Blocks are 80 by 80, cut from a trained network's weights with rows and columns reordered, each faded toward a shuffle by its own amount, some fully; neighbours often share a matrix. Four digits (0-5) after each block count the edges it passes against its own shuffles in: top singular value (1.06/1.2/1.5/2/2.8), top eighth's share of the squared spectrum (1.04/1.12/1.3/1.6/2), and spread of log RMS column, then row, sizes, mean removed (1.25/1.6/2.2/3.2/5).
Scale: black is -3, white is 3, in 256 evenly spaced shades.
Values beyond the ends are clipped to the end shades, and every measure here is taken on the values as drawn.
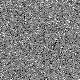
0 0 0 0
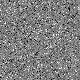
0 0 0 0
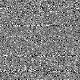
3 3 1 3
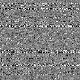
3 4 1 4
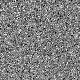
0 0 0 0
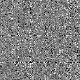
3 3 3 1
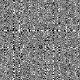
3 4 3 2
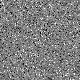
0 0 0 0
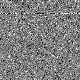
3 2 0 1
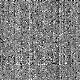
3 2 1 2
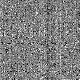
2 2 0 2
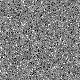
0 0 0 0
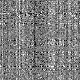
4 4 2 3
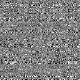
3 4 1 4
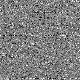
2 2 0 2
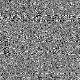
2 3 0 3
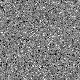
0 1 0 0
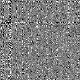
3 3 3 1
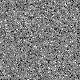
1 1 0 1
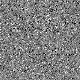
1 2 0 1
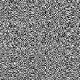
4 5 3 2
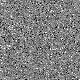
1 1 0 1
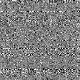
3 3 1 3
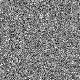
3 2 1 0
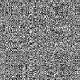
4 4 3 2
